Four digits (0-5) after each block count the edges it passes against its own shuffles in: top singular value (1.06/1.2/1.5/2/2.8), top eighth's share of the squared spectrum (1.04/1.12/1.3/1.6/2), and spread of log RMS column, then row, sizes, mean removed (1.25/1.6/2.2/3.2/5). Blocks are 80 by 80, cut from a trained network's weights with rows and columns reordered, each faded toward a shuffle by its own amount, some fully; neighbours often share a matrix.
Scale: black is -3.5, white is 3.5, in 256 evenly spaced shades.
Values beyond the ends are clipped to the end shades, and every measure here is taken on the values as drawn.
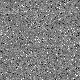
0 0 0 0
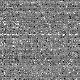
3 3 2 2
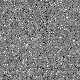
0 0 0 0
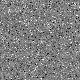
0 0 0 0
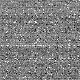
3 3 2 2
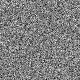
0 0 0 0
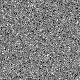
0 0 0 0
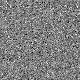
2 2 0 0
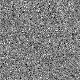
1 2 0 1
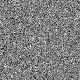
1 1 0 0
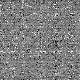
2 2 2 1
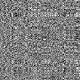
4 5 2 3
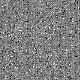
2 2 0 2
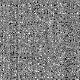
2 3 0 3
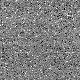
1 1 0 0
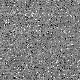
1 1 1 0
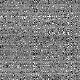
3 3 3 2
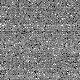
2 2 1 1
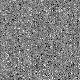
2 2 0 1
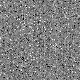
1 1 0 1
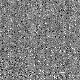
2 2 0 2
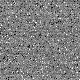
1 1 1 0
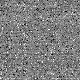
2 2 1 0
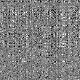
3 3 0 3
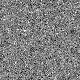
1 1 0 0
